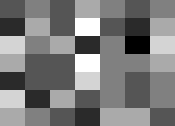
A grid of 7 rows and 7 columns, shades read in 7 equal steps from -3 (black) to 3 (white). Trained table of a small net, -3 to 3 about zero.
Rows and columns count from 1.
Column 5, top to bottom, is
0 -1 0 0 0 0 1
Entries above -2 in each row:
7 5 5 7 6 6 6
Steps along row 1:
up down up down down up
